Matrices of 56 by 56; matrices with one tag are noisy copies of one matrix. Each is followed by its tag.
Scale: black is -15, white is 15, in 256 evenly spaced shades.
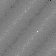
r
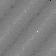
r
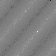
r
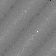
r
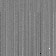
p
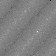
r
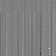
p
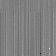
p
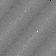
r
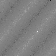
r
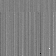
p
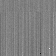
p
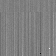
p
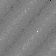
r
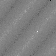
r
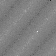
r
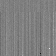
p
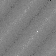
r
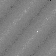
r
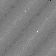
r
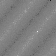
r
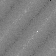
r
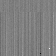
p
